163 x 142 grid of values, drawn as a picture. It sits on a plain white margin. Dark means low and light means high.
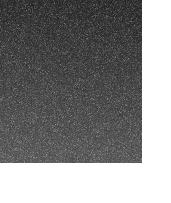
Average level on the scale: 30%. Stripes: none. Grain: fine. Odd rows or columns: none. Slope: up to the bottom.
